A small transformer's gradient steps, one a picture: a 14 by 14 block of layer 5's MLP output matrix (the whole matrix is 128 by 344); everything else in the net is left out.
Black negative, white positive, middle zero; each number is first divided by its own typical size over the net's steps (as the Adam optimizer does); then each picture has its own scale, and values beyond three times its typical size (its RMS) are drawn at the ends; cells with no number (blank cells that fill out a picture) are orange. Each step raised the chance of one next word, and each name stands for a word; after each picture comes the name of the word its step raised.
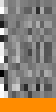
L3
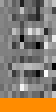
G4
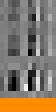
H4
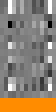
L3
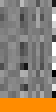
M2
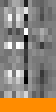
G4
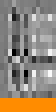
H4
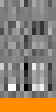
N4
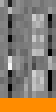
H4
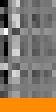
G4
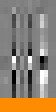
H4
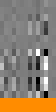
N4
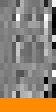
M2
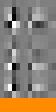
N4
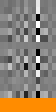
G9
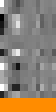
N4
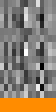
M2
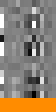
G4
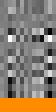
G9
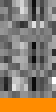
L3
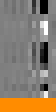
L3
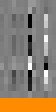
H4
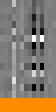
M2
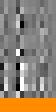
N4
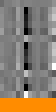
M2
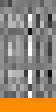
G4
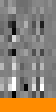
N4
